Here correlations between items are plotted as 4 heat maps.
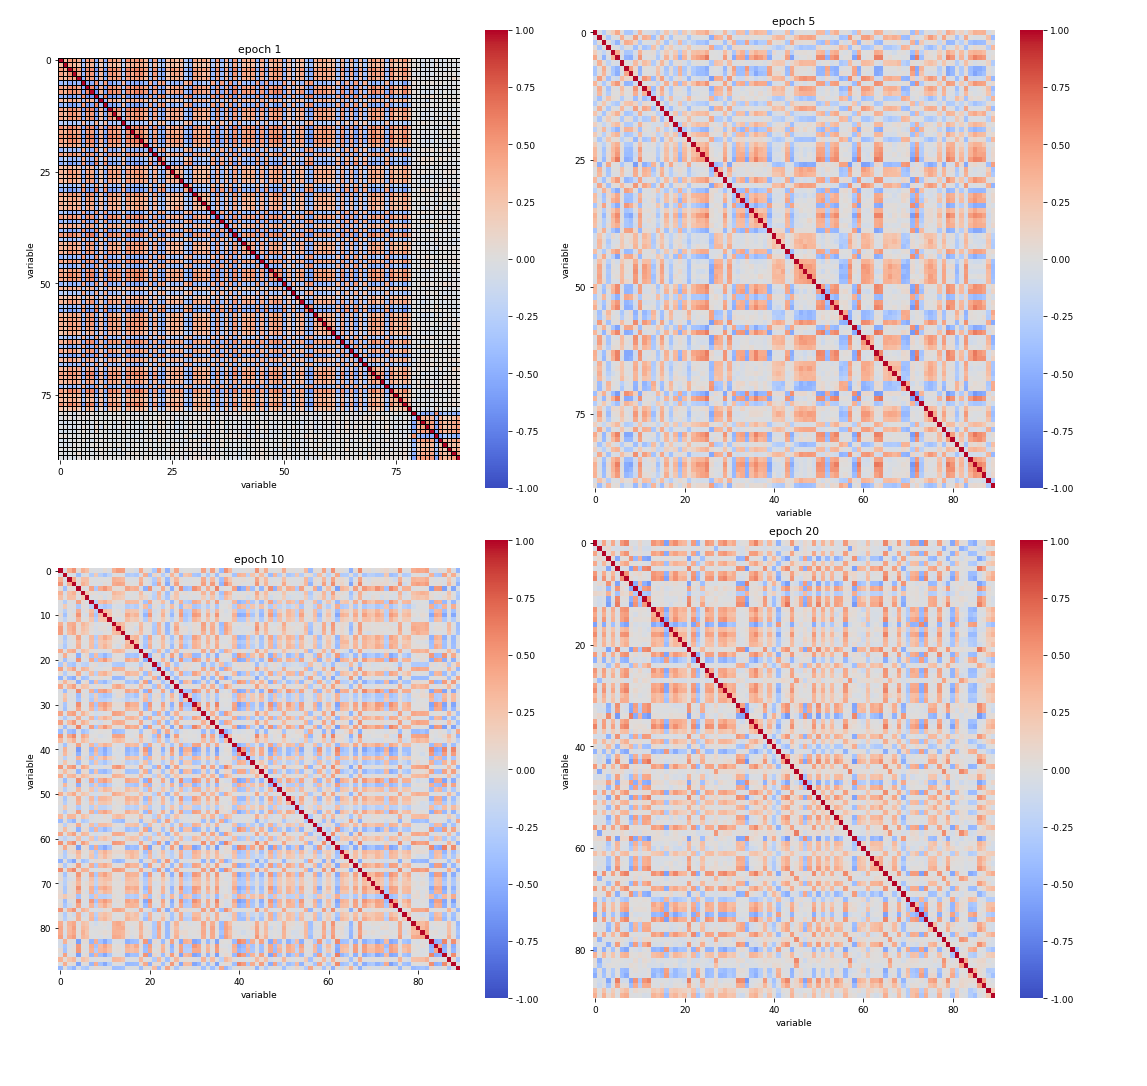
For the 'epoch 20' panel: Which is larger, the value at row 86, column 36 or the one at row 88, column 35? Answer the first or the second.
the second
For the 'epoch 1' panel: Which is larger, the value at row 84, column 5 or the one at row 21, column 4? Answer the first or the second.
the second
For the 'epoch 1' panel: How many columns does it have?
90
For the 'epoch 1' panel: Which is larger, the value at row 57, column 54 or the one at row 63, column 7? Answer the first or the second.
the second
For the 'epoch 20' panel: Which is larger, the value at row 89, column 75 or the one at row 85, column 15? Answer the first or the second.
the first
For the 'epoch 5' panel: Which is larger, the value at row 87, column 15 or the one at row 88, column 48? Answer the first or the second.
the second
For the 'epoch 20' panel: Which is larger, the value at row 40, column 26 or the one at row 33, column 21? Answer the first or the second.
the second
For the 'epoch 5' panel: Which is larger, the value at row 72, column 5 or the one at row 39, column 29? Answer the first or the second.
the first
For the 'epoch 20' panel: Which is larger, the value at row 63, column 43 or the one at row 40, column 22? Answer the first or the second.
the first
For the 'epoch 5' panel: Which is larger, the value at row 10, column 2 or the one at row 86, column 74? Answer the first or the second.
the second
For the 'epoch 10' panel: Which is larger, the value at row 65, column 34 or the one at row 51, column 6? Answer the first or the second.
the second
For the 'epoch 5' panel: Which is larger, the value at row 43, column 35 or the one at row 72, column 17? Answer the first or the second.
the first
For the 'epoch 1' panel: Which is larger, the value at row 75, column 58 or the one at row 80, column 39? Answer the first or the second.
the first
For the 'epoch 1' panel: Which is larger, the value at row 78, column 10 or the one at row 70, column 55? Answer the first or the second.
the first
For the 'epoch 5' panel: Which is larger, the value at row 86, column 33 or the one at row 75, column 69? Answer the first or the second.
the first
